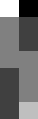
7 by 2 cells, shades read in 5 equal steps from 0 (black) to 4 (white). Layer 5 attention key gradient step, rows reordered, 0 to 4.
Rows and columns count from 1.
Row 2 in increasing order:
1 2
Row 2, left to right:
2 1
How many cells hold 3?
1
